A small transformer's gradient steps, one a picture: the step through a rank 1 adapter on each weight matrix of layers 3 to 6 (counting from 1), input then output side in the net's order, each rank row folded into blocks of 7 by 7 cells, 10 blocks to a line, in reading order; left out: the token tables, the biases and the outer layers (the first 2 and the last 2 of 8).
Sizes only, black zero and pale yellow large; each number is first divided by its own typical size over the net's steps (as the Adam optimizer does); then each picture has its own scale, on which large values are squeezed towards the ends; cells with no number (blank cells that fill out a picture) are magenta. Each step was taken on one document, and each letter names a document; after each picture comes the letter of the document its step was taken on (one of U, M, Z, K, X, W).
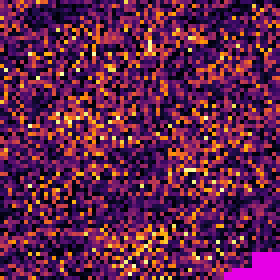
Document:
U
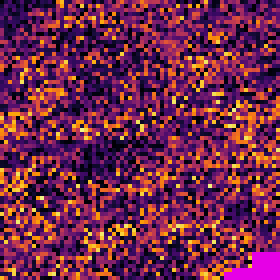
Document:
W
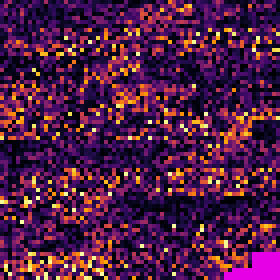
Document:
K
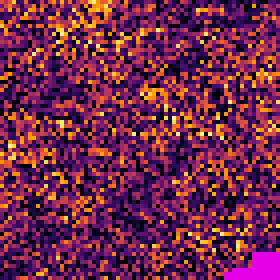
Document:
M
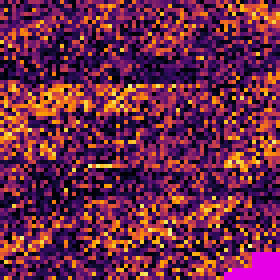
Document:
W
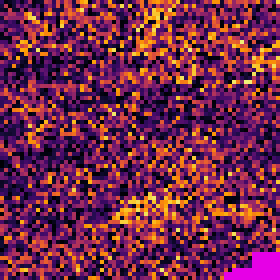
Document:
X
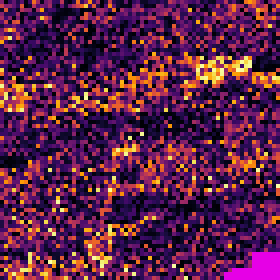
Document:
X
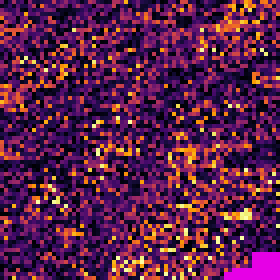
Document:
U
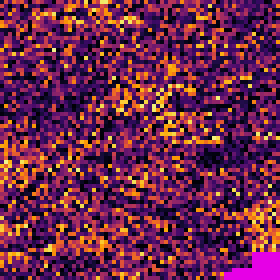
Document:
M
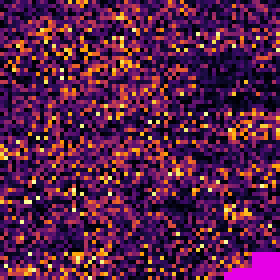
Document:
K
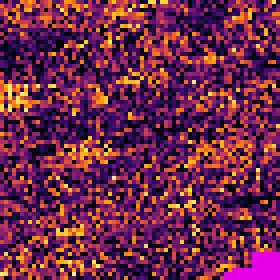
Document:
X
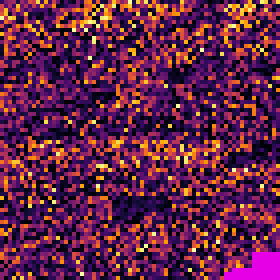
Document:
U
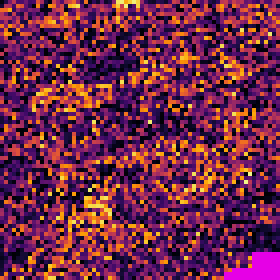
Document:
W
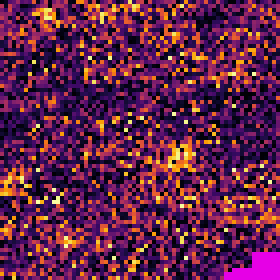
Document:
U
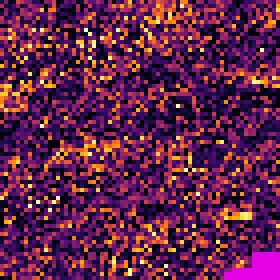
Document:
U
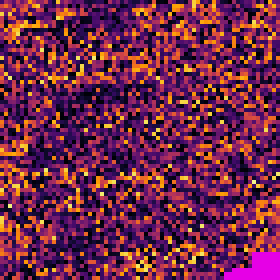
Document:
M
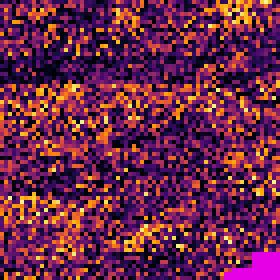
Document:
W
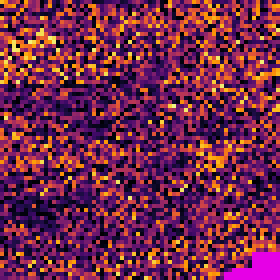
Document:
M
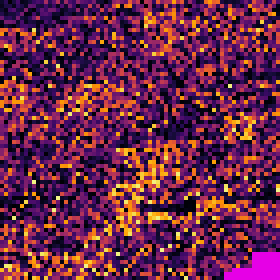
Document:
X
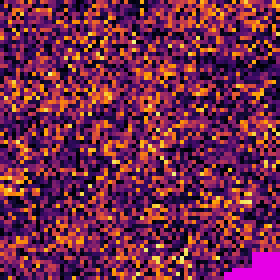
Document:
M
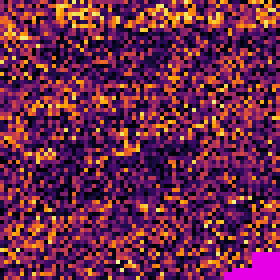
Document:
W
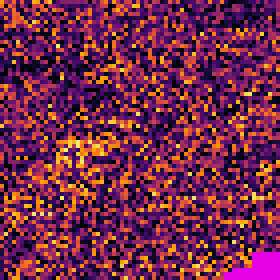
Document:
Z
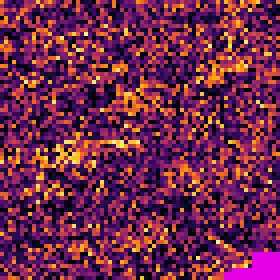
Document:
Z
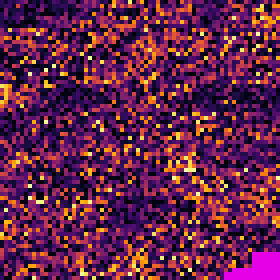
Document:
U
